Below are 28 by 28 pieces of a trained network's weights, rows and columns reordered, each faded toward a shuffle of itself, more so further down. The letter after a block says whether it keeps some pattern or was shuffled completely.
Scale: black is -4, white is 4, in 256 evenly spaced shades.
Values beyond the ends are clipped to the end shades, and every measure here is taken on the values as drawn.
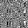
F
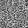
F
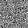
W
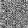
F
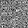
F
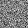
W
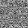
F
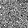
W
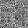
F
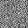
F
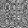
F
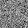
W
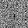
F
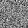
W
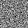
W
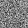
W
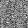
F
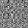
F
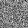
F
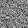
F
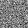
W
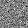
W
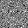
F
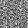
F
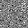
F
